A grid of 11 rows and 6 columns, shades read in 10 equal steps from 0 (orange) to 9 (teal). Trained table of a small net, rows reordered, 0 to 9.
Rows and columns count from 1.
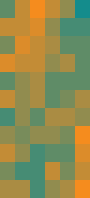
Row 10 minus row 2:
3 5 6 -2 -2 -5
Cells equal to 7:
7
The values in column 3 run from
0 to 7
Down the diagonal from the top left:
6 2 2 4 6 3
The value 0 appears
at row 1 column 3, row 8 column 6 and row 11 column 6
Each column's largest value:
7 7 7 6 7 9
